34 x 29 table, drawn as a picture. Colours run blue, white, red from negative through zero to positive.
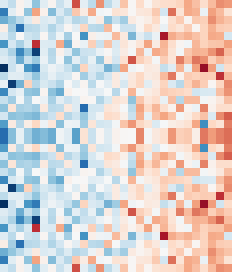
Slope: up to the right. Stripes: none. Grain: fine. Average level on the scale: 50%. Mirror symmetry: top to bottom.
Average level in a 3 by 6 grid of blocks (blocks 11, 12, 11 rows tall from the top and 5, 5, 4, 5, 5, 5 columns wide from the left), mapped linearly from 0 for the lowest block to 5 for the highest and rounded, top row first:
0 1 2 3 4 5
0 1 1 3 4 4
0 1 2 3 4 5
